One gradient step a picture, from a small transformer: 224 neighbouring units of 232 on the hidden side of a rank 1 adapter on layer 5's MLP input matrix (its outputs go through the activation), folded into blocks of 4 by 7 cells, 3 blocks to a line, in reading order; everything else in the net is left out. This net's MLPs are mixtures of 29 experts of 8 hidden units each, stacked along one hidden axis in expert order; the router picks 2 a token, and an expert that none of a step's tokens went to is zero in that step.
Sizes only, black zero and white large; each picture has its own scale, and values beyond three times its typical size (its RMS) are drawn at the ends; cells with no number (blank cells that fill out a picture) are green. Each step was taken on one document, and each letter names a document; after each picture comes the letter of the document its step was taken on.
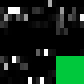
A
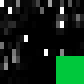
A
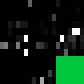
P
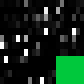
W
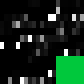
P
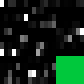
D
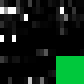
A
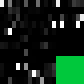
D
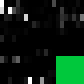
A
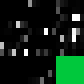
P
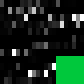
D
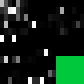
A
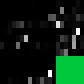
P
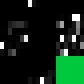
P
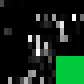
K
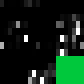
P
